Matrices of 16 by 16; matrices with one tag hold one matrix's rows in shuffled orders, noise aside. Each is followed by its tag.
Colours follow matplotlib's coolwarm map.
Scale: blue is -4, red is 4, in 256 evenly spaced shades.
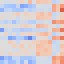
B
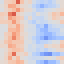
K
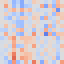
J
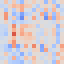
J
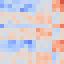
B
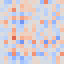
J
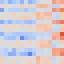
B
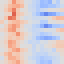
K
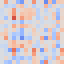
J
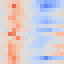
K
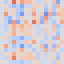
J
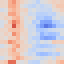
K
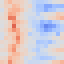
K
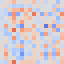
J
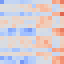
B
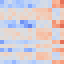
B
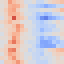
K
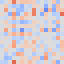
J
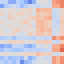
B
